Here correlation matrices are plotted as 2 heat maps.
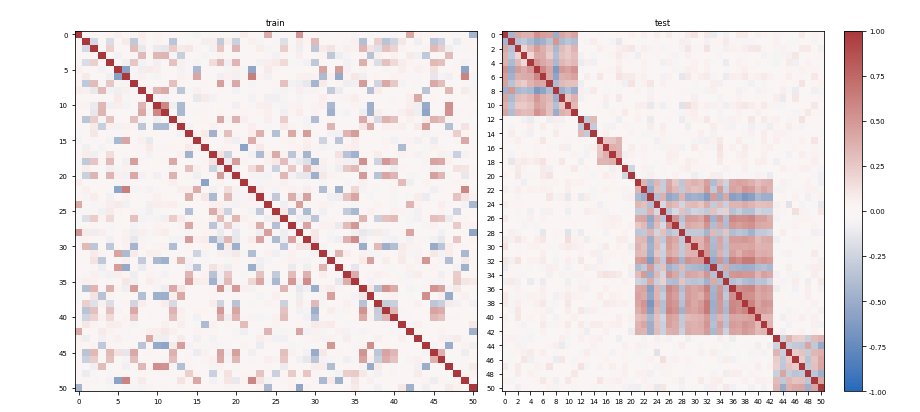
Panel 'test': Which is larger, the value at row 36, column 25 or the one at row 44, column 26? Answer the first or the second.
the second
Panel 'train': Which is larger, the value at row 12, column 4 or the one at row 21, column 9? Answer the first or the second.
the first
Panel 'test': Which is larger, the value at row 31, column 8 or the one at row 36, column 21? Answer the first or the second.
the second
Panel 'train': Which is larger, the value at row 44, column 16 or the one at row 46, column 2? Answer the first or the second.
the second
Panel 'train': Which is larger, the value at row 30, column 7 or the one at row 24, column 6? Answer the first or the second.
the second
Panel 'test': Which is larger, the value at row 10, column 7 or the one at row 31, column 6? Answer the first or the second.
the first
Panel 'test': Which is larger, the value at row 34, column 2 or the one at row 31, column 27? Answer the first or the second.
the second
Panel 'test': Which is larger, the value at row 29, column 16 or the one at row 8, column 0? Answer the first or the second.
the first
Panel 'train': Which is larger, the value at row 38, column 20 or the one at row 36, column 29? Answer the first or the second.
the second
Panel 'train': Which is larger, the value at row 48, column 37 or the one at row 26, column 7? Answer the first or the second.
the second
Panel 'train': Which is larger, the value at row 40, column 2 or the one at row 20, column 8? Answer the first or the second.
the first
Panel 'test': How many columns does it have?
51
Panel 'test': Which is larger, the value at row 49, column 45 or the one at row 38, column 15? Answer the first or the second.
the first
